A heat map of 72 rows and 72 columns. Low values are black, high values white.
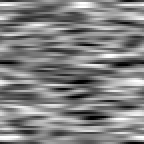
The halves do not mirror each other. The histogram is bell-shaped. The ninth with the lowest average is the centre. There is no overall slope. The grain runs across in streaks.
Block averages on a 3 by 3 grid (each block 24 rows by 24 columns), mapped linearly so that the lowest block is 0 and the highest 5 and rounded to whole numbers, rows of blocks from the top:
3 3 4
2 0 5
5 3 5
